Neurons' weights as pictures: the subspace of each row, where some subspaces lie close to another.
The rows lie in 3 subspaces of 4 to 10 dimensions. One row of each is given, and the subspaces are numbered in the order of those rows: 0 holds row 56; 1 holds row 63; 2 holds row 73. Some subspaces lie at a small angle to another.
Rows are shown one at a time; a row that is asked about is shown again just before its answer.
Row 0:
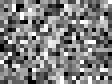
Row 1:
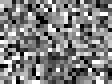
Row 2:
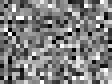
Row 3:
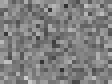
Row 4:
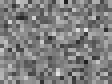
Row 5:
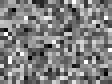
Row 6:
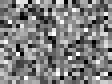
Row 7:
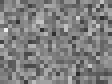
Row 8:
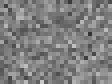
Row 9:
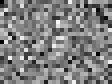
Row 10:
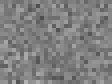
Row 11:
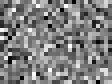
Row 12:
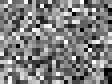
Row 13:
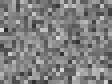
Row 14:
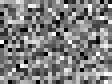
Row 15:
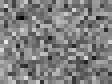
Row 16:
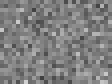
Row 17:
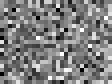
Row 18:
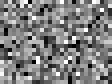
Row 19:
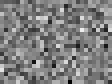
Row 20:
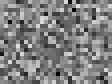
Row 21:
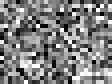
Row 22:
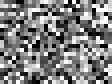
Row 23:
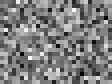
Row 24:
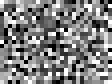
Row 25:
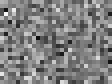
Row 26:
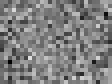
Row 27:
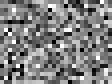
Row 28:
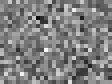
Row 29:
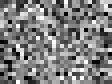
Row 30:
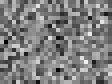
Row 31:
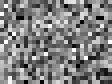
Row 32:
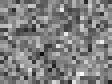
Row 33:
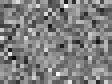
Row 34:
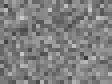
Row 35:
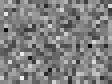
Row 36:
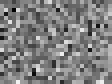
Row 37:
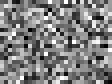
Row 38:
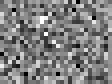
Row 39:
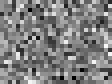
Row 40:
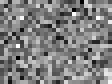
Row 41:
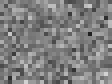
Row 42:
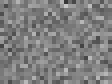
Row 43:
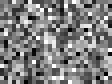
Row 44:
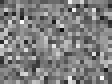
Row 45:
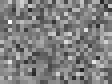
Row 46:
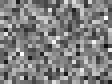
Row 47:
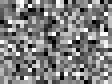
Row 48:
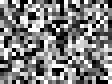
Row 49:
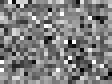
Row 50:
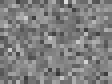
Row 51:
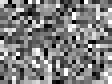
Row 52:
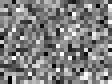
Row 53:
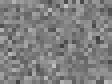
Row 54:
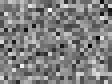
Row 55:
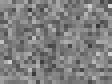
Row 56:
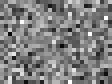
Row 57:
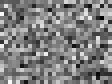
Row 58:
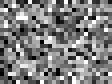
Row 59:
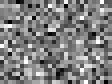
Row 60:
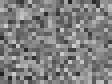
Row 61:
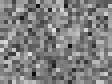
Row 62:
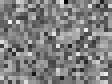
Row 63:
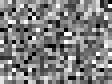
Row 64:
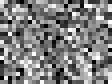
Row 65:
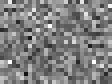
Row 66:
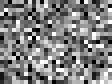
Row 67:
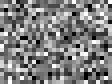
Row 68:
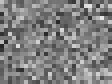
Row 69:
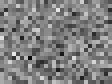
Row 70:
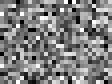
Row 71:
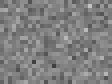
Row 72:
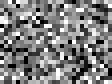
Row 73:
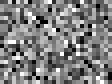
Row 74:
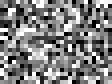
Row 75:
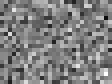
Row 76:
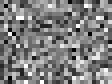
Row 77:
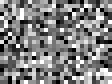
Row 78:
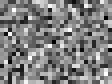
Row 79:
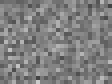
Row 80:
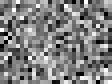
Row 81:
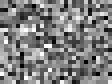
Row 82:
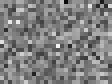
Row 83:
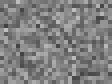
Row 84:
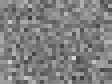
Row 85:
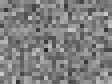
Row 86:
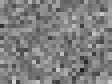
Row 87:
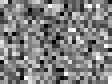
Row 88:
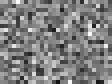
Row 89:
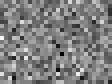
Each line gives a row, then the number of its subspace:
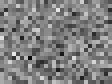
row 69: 1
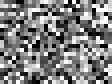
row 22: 1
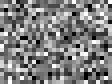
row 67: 1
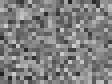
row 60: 1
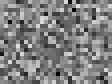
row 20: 1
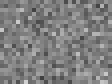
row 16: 1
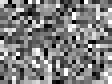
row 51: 1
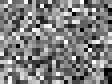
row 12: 2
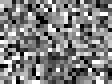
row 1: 2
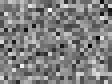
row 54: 2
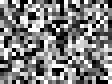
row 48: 1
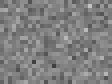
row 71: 1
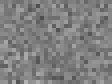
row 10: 1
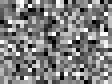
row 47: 2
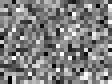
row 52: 1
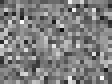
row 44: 1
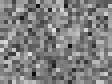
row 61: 0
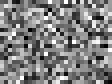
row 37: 2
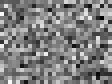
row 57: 2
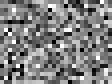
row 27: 0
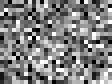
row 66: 1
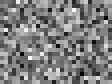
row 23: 2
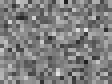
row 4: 0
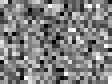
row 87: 2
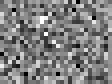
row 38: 1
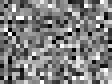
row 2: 0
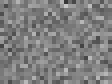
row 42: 0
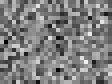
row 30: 1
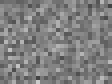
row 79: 2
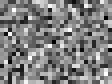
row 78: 0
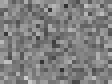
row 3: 2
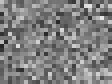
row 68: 1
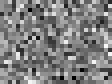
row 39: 1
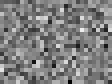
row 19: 2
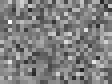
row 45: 2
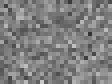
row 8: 0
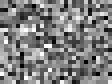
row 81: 2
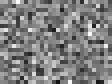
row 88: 1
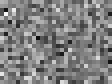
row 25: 1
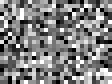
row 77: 2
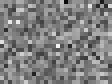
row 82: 0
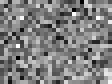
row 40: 2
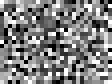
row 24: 1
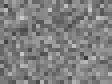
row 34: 0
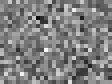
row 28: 2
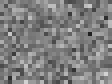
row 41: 0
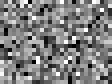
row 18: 1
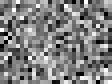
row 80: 2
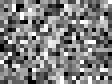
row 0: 1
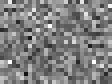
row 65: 1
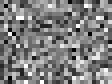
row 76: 0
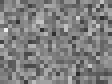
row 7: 1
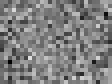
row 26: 2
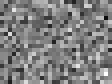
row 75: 0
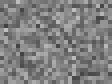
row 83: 1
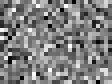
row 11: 0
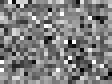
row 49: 1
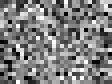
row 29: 2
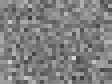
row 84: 2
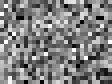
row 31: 0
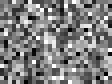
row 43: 1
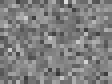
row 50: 0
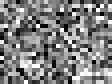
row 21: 1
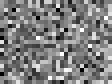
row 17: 1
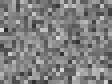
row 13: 1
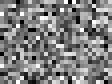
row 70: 1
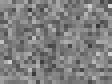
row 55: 2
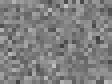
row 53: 2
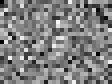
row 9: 1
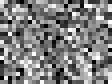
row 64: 1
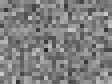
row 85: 2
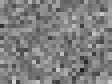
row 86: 1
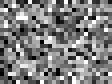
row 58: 0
